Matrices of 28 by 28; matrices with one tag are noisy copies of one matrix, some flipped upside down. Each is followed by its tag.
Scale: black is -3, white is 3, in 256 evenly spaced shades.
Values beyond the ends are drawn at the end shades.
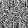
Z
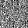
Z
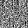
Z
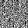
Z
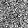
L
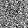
L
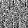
Z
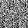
Z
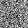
L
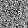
L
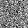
L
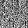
Z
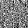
Z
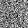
L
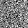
L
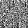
Z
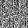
Z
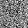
L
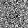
L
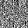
Z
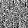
Z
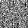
Z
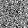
L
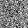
L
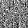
Z
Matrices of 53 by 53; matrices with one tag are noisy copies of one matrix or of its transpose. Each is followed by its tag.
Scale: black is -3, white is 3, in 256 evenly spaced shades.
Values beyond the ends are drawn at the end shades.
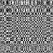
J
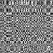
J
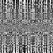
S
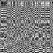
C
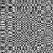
J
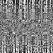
S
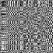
C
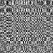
J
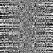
S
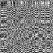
C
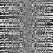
S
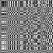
C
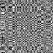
J
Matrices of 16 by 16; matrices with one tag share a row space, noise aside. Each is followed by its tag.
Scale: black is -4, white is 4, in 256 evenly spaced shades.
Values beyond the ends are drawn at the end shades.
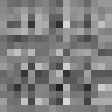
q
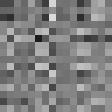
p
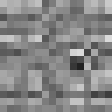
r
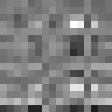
r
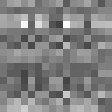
q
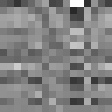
r
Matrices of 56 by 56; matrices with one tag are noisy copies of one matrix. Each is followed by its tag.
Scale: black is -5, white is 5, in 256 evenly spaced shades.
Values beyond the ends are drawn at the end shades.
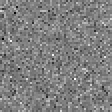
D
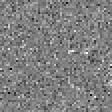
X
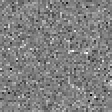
X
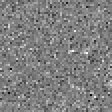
X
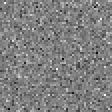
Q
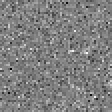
X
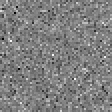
D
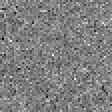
D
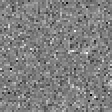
X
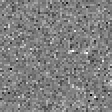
X
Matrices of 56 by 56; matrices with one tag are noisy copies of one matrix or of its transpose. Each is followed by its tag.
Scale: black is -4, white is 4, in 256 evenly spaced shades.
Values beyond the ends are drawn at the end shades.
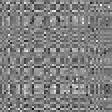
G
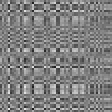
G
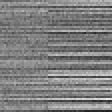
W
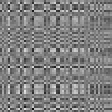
G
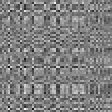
G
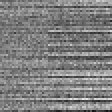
W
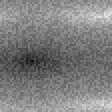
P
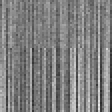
W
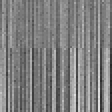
W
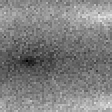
P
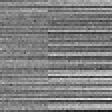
W
